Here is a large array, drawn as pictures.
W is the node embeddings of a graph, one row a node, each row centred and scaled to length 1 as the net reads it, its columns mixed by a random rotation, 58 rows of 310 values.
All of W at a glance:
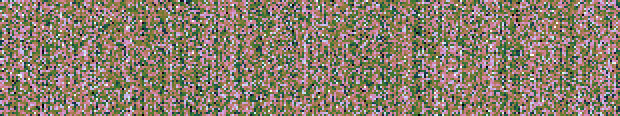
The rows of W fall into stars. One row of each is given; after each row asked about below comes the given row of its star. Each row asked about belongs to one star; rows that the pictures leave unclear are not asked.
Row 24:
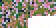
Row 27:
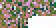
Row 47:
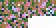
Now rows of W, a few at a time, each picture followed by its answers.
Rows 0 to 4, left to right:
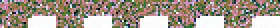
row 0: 24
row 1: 27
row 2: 24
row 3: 47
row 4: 47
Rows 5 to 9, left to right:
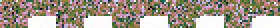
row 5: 27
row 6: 47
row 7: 27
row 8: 24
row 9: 47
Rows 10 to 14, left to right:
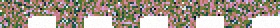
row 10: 27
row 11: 24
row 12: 24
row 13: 47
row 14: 24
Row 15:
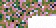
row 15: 24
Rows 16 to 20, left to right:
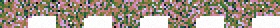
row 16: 47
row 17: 24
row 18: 27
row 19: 27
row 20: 47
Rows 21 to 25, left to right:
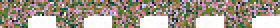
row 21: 24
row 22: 24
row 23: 27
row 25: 27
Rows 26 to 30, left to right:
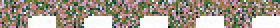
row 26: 27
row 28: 47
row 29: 27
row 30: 24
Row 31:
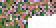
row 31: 27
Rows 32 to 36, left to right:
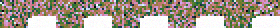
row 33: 27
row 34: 27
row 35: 47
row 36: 24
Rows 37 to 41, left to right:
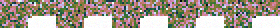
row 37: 27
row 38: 24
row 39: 27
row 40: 24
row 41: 27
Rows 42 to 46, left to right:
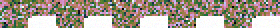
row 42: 27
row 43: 24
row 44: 24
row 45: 47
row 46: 27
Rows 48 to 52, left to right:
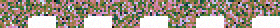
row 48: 47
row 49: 47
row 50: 47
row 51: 27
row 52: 27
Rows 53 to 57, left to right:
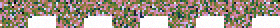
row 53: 27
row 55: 27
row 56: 24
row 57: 47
